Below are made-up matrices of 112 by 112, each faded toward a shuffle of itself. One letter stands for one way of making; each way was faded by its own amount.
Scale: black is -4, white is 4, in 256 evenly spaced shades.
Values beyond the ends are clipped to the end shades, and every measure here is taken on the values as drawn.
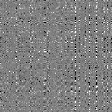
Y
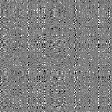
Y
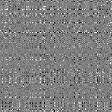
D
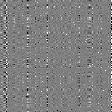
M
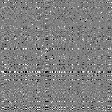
D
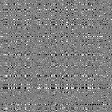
D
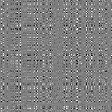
M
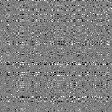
D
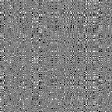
Y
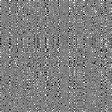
Y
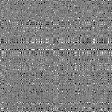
D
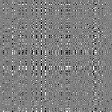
M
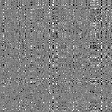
Y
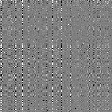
M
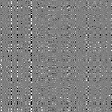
M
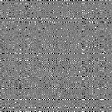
D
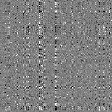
Y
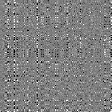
Y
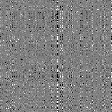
Y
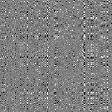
Y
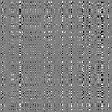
M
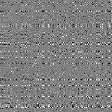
D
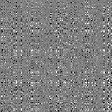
Y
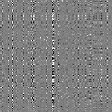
M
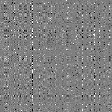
Y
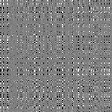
M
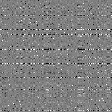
D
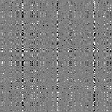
M
